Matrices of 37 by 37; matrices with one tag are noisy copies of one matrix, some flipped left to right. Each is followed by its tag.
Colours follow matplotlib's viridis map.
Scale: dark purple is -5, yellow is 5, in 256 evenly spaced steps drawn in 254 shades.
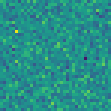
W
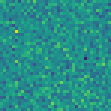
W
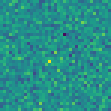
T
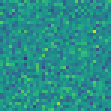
W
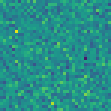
W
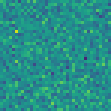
W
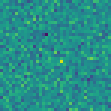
T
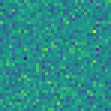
W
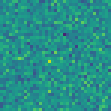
T
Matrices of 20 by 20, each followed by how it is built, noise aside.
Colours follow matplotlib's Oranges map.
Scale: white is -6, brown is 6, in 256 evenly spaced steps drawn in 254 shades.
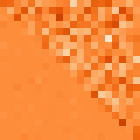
upper triangular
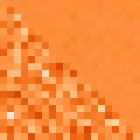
lower triangular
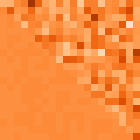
upper triangular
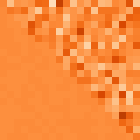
upper triangular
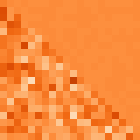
lower triangular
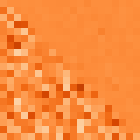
lower triangular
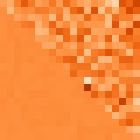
upper triangular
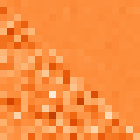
lower triangular
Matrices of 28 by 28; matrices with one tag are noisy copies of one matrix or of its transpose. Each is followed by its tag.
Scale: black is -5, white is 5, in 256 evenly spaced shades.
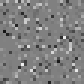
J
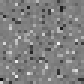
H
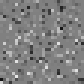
H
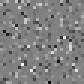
J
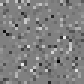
J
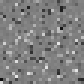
H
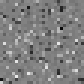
H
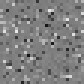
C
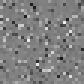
J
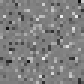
H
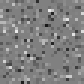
C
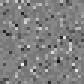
J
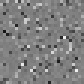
J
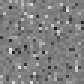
C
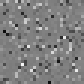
J
